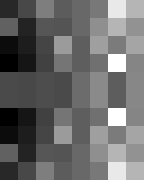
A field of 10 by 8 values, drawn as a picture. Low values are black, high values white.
Mirror symmetry: top to bottom. Ninth with the lowest average: middle left. Slope: up to the right. Roughest part: middle right. Average level on the scale: 40%.
